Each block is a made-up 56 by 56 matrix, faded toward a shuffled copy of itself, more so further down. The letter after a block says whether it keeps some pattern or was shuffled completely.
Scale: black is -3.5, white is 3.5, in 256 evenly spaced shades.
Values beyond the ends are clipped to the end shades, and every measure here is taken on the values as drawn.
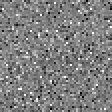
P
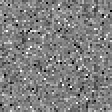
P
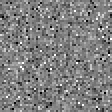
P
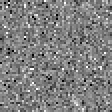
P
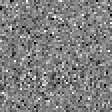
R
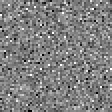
P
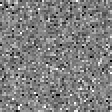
P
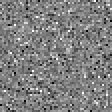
P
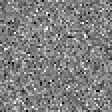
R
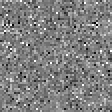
R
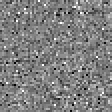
R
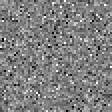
R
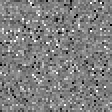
R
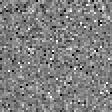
R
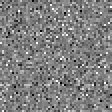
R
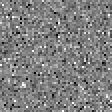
R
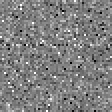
R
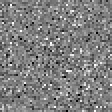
R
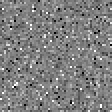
P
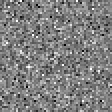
P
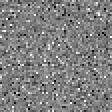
R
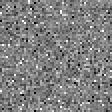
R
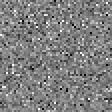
R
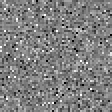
P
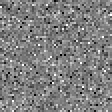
P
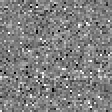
R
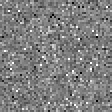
P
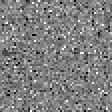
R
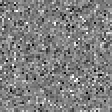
R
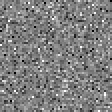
R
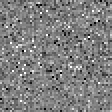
P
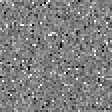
P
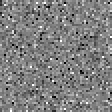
P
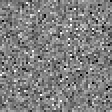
P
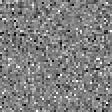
P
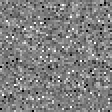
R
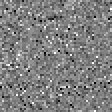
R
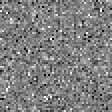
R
